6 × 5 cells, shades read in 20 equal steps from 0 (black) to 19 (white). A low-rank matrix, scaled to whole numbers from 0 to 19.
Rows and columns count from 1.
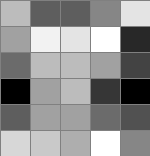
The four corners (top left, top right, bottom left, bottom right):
14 17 16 10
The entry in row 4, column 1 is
0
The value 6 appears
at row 5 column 5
